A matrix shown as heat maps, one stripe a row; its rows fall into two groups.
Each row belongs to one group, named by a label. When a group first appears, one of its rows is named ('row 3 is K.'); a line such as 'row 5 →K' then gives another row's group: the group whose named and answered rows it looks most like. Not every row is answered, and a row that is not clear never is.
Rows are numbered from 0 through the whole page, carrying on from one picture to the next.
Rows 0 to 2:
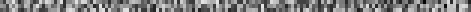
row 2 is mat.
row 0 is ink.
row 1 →mat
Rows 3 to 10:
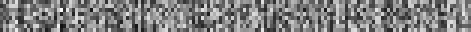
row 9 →mat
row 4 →mat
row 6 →mat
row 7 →ink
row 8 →mat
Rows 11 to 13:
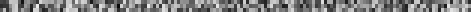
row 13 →mat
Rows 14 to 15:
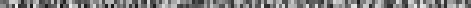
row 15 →mat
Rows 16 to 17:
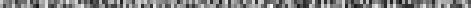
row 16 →ink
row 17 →ink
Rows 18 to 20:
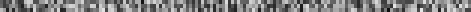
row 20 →mat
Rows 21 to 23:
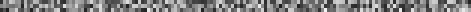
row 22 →ink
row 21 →mat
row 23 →mat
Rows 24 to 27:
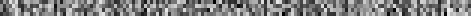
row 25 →ink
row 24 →mat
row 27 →mat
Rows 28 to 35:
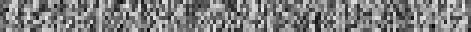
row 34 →ink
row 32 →ink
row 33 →mat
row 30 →mat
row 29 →mat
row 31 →ink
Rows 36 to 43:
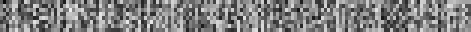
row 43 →mat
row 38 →ink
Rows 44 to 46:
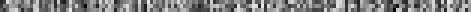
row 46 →mat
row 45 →mat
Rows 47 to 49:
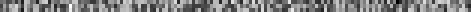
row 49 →mat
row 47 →ink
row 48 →mat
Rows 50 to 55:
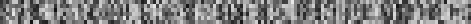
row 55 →mat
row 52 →ink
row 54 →ink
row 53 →ink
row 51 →ink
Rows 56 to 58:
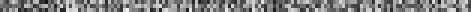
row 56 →mat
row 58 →mat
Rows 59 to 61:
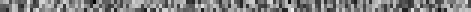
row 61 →mat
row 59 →ink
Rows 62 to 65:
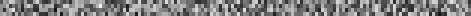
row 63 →ink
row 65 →mat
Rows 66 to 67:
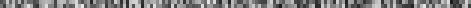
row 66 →ink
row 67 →ink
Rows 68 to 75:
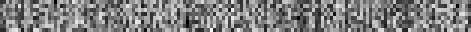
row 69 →mat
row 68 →ink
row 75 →mat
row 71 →mat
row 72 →ink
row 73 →ink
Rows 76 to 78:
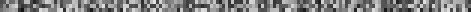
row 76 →ink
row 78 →ink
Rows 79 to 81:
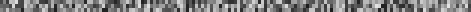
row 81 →ink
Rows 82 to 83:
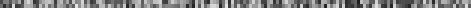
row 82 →ink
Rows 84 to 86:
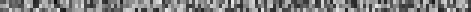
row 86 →mat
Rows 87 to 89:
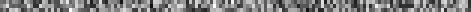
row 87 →ink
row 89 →mat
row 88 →ink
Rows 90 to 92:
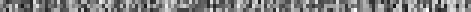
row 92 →mat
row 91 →mat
